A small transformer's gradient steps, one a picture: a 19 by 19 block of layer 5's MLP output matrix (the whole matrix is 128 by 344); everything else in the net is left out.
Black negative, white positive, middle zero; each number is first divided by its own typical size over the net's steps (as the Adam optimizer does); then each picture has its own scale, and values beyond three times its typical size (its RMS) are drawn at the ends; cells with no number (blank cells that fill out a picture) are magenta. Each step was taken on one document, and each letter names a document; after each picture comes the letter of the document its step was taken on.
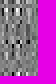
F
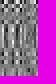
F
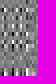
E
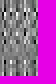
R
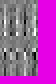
R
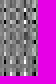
R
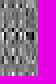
E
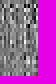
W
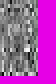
W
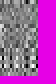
W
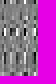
R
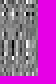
E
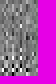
E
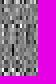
F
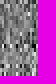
W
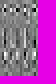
R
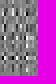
E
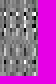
R
